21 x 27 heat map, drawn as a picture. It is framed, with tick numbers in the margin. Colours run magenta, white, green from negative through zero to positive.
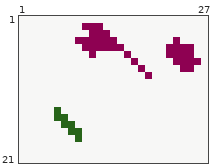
The bottom left is the ninth with the highest average. There are two dips. Values change most from cell to cell in the top middle. Neither half mirrors the other. The top middle is the ninth with the lowest average.
